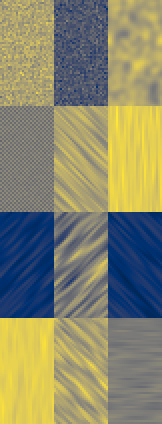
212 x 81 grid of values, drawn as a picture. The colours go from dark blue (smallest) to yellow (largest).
It is made of 4 by 3 panels. Panel 1,1: high, fine-grained. Panel 1,2: low, fine-grained. Panel 1,3: high, blotchy. Panel 2,1: middling, checkered. Panel 2,2: high, slanting down to the right. Panel 2,3: very high, streaked downward, faint in contrast. Panel 3,1: very low, slanting up to the right, faint in contrast. Panel 3,2: middling, slanting up to the right, strong in contrast. Panel 3,3: very low, slanting down to the right, faint in contrast. Panel 4,1: very high, streaked downward, faint in contrast. Panel 4,2: high, slanting down to the right. Panel 4,3: middling, streaked across, faint in contrast.
